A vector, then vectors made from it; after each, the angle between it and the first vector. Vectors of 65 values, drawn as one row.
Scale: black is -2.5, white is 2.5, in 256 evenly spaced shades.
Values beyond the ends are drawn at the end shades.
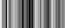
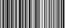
orthogonal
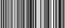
partly aligned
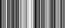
nearly opposite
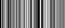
partly opposed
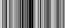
nearly parallel
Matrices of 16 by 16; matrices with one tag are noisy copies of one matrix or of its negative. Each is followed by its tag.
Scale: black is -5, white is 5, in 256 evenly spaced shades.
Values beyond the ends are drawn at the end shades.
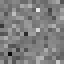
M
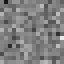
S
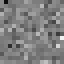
S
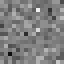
M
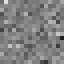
S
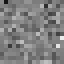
S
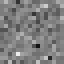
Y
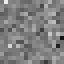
S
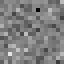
M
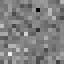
M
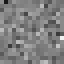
S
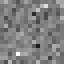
Y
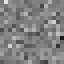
S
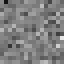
S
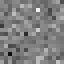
M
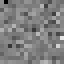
S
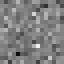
Y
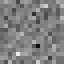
Y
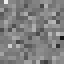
S
